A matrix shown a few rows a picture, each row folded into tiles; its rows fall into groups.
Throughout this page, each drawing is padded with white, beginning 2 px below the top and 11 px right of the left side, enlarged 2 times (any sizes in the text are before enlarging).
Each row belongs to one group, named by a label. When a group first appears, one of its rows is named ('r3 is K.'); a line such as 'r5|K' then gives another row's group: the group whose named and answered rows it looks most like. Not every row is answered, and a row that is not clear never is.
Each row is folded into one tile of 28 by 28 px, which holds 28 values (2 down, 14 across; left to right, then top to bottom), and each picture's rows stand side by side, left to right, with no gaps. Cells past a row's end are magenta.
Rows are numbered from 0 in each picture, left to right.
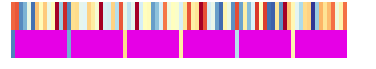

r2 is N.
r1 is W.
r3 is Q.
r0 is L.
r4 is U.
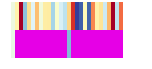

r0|Q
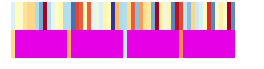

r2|W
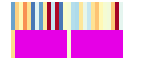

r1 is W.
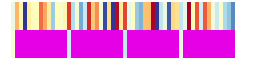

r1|U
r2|U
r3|Q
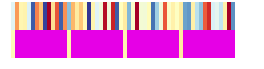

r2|N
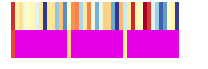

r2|Q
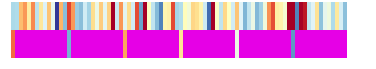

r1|L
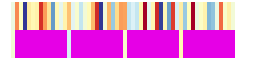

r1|U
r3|N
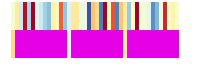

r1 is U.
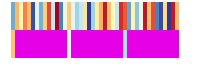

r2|U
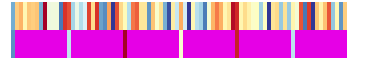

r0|W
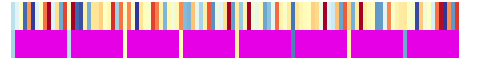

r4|N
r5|W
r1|L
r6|N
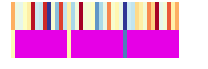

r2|W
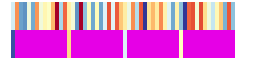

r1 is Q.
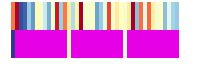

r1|N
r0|L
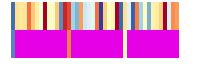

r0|W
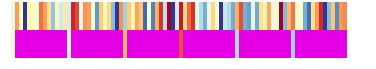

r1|W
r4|L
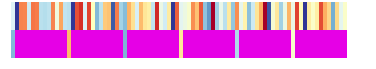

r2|W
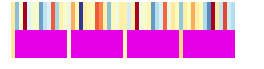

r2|N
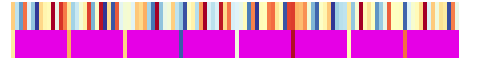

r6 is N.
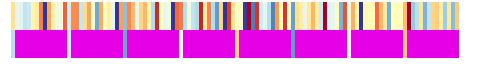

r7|L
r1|W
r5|W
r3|U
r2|W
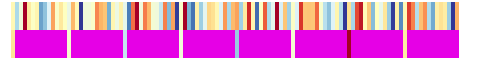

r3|L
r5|Q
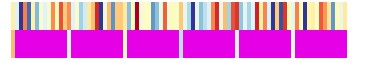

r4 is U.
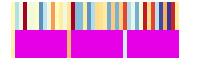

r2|U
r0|N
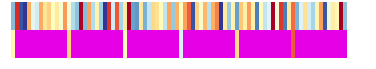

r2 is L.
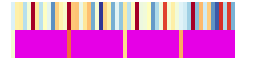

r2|N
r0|Q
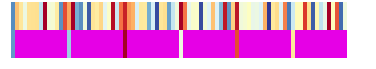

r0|W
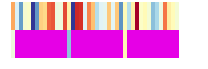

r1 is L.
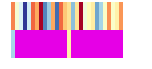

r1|N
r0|U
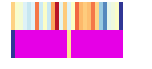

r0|L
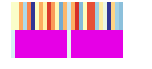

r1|Q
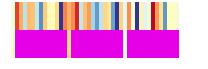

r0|W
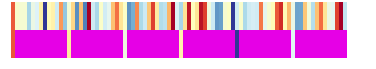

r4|L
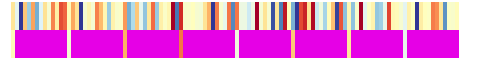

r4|U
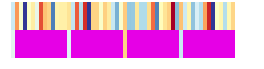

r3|U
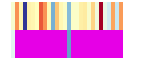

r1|W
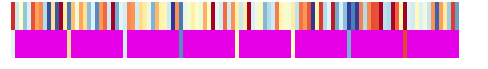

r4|N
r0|U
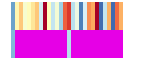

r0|W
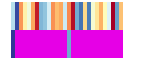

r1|L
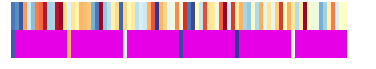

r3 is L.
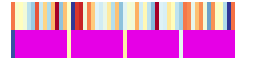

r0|L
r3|W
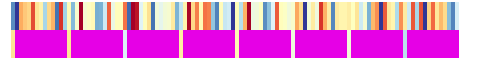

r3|Q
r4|N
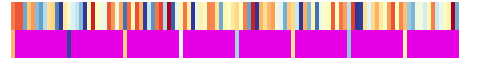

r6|L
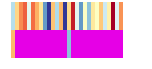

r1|L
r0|Q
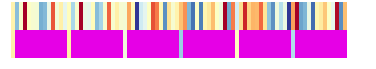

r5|L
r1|N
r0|N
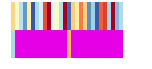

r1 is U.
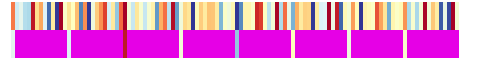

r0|U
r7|U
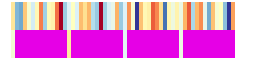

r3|W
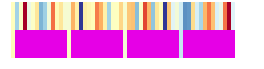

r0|N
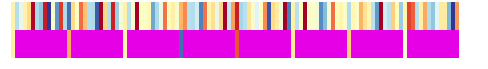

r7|W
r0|U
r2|N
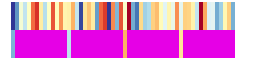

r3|Q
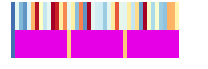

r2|Q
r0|L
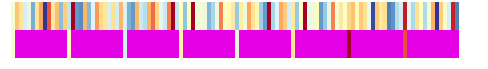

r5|N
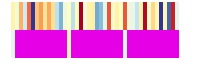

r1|N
